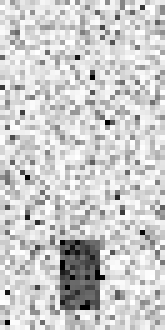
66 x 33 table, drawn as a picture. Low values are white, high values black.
The values are skewed, with a long tail toward high values. No regular stripes run through it. In the bottom middle lies a patch that is higher than the rest. The ninth with the highest average is the bottom middle. On average the colour sits 20% of the way up the scale.
